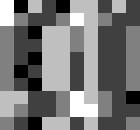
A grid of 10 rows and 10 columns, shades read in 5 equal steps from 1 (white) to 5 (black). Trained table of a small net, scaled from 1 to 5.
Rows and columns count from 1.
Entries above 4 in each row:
2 0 1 0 1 1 1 1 0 1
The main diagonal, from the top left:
1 3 5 2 2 4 2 3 4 3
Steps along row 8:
same up same down down up up up up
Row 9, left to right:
2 3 4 4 3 1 1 3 4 4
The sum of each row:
31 29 32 31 33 33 33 30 29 33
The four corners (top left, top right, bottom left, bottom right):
1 4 3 3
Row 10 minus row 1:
2 -1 3 -2 -3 2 0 0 2 -1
